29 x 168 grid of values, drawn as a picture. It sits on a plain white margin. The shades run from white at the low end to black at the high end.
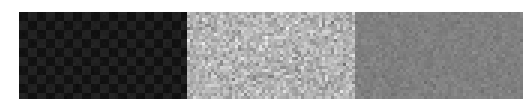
The table splits into one row of 3 panels. Panel 1,1: very high, checkered, faint in contrast. Panel 1,2: low, fine-grained. Panel 1,3: middling, fine-grained, faint in contrast.
